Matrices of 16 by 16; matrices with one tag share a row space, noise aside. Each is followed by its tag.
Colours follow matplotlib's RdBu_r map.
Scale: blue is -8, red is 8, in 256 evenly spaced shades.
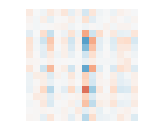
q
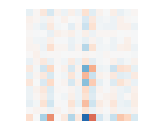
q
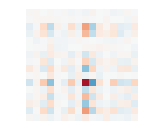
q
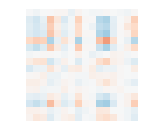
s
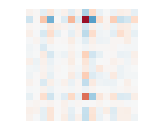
q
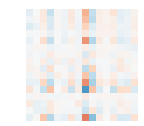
q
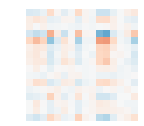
s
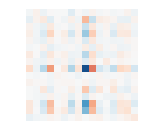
q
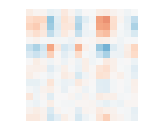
s
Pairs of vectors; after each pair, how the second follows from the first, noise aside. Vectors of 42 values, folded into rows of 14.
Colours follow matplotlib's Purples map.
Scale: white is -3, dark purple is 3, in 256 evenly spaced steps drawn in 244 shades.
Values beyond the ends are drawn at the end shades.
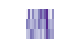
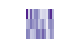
negated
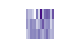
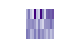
sign-scrambled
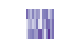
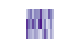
negated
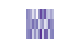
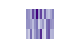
sign-scrambled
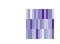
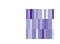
negated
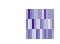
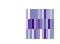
sign-scrambled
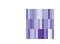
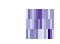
negated
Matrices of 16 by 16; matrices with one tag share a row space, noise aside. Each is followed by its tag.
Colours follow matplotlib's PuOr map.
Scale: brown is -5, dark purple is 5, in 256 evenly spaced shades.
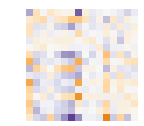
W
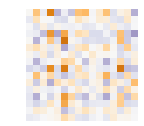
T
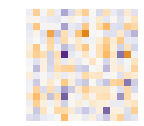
T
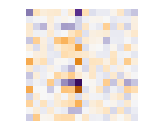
W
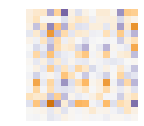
T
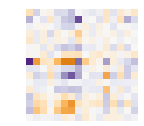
W
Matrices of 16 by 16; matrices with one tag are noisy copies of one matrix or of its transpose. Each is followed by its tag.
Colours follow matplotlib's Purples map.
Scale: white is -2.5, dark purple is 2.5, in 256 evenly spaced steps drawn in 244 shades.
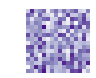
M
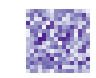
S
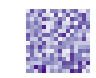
M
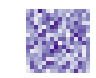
S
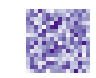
S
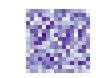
S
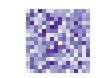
S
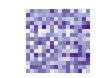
M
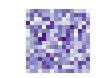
S
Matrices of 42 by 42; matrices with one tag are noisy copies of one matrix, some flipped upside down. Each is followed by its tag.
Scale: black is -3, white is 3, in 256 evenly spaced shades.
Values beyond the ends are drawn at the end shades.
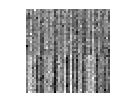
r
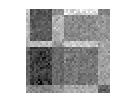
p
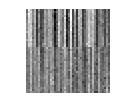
r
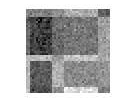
p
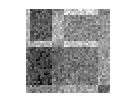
p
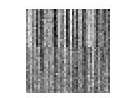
r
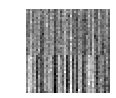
r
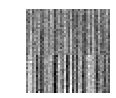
r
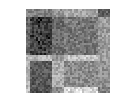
p
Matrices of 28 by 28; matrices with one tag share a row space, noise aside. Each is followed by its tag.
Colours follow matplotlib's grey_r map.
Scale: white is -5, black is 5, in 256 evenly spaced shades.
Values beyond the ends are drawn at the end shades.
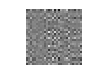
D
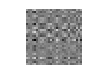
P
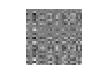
P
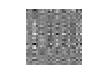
P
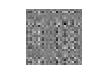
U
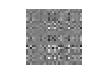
D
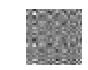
P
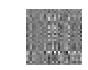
D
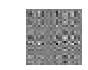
U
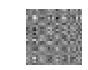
P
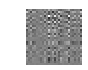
D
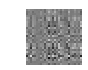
D
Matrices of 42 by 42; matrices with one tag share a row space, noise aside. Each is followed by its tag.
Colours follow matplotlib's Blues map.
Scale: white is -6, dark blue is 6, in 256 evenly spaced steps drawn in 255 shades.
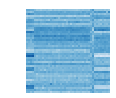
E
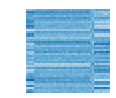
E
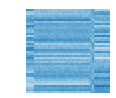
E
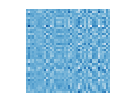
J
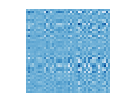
J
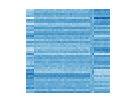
E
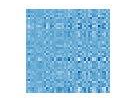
J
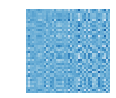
J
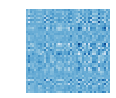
J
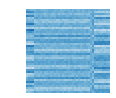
E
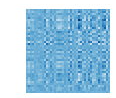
J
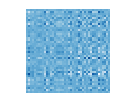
J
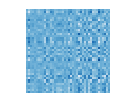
J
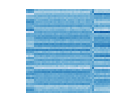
E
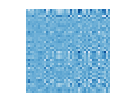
J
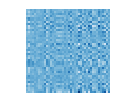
J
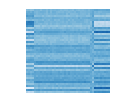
E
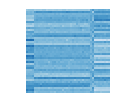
E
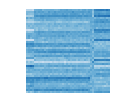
E
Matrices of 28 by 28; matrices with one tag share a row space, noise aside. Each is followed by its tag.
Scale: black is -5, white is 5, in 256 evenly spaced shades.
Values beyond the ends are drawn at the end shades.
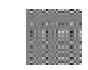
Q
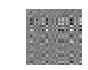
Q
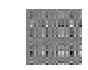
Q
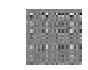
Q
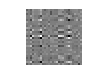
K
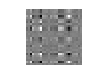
K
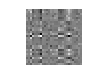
K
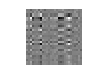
K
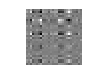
K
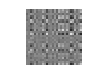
Q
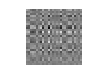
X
